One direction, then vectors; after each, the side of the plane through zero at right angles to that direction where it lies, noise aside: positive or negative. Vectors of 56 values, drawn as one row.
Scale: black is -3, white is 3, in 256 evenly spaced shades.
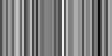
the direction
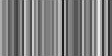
negative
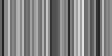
positive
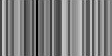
positive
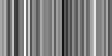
negative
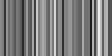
negative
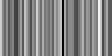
negative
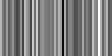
negative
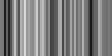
negative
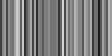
positive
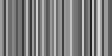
negative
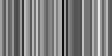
negative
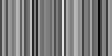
positive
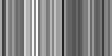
negative
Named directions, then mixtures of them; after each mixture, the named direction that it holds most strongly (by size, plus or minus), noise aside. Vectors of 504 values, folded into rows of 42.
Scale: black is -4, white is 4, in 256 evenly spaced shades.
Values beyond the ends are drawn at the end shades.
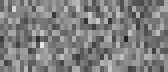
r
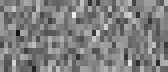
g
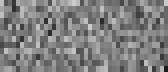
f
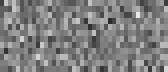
f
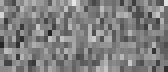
f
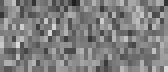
f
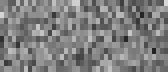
r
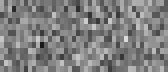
r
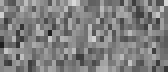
f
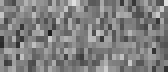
f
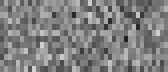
r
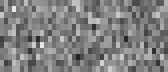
r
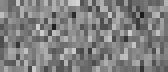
r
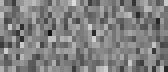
f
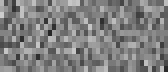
f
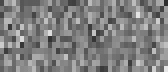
f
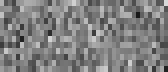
f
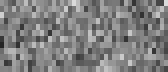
r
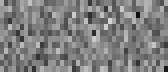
g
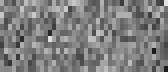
f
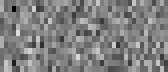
g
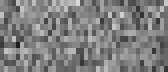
f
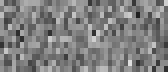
g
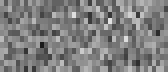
r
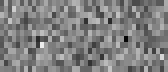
r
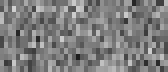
g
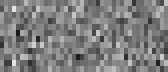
g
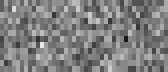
r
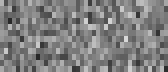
r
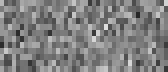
g
